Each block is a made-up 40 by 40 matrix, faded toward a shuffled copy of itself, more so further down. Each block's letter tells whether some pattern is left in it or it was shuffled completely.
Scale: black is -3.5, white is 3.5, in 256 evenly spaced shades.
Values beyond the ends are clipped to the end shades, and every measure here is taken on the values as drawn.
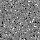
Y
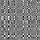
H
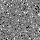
Y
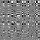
H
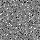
Y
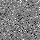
Y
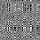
H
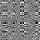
H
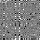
H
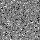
Y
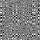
H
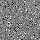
Y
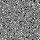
Y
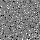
Y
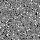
Y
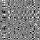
H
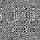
H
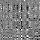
H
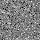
Y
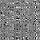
H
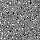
Y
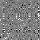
H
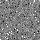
Y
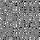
H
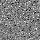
Y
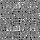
H
